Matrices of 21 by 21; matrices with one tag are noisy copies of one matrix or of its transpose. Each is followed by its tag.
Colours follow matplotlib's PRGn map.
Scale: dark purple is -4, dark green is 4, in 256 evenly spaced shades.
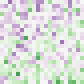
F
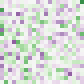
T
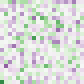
T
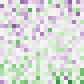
F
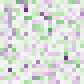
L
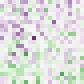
F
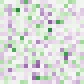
L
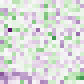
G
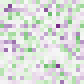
L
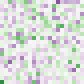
T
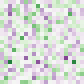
L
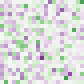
T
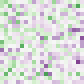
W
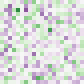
L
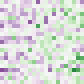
F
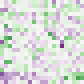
G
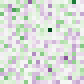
L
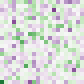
T
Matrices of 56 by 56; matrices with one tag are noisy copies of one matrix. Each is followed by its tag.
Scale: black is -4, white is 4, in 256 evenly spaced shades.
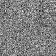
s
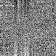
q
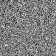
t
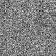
s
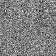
s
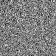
t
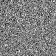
t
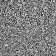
t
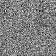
s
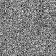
s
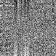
q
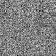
s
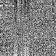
q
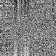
q
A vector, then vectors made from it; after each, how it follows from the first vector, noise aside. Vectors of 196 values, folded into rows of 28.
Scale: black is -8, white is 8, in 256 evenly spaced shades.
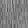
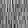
scaled up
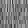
scaled up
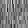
scaled up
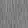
shrunk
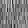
scaled up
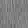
shrunk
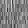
scaled up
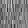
scaled up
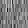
scaled up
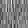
scaled up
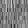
scaled up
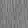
shrunk
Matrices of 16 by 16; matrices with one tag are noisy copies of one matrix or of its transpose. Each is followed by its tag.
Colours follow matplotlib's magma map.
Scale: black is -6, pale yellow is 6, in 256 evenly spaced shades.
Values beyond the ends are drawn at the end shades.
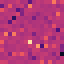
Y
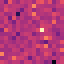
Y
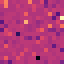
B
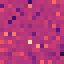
Y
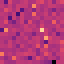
Y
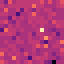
Y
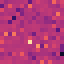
Y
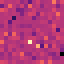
Y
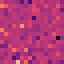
B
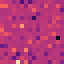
B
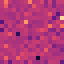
B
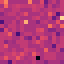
B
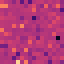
B
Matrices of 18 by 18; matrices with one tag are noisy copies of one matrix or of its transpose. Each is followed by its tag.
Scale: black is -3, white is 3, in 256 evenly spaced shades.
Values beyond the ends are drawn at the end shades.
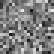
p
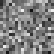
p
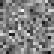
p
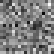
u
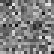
u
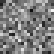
p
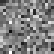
p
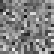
u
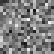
p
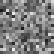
u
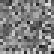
u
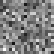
u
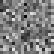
u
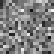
p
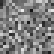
p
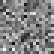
u
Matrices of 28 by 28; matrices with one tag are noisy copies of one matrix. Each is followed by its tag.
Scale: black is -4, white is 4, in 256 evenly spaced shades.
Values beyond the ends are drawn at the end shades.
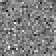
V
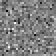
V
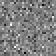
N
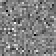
V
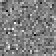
V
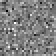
V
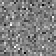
N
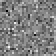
V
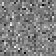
N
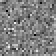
V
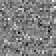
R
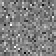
N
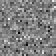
R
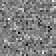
R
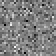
N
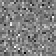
N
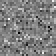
R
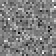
R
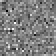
V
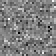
R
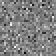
N
